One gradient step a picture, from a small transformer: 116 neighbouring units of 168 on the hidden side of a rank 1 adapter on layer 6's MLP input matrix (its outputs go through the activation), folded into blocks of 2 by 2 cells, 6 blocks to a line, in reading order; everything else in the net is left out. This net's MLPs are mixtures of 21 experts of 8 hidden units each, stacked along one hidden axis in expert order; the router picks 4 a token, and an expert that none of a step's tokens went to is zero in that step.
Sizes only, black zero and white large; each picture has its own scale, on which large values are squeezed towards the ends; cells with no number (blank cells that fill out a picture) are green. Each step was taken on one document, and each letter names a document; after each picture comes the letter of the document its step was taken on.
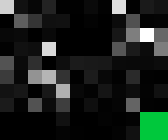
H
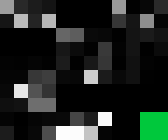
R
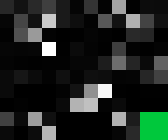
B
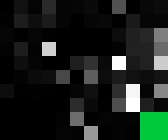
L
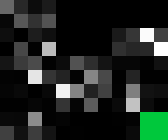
H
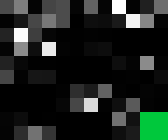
B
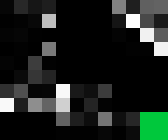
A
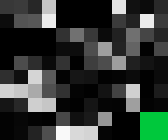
R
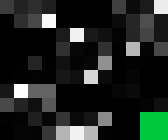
R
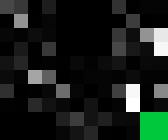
H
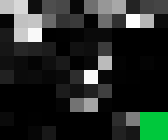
B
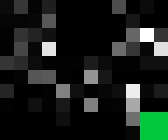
H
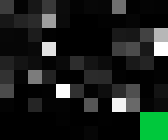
H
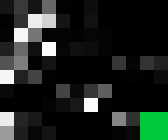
B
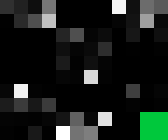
R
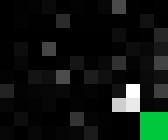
L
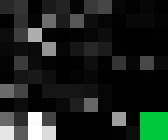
B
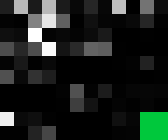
B
